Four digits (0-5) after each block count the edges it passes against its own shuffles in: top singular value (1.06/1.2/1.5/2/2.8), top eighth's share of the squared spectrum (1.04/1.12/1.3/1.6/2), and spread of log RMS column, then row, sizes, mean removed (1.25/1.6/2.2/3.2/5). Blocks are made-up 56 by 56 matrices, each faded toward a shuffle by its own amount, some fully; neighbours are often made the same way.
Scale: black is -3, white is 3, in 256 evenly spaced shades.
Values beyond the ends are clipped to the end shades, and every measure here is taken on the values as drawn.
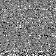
1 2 0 3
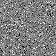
0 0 0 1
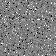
1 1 0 0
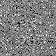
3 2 0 1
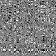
4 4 2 2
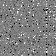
3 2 1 0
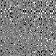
4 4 2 2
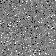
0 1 0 0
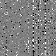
4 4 2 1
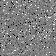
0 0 0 0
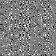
4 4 2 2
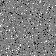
0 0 0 0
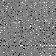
3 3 1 2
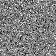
0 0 0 0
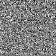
1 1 0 3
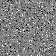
2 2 0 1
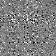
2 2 2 2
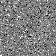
0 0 0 0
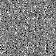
1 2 2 2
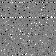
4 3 0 1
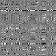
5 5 2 3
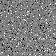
2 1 0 0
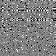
4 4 1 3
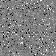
2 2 0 1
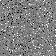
1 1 0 1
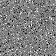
0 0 0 0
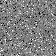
1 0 0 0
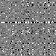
4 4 2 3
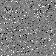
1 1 0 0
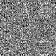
3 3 1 1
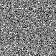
1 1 0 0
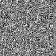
3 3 2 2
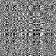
4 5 3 3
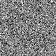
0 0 0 0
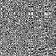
4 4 2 2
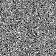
2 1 0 0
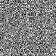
3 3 1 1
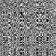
4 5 3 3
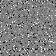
3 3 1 1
